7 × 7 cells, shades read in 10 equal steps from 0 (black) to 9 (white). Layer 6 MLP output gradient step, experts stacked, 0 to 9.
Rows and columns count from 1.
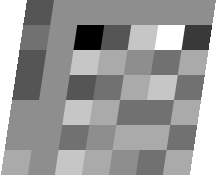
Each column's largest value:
6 5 7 6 7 9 6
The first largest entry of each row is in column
2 6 3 6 3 5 3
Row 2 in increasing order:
0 2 3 4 5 7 9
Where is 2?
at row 2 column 7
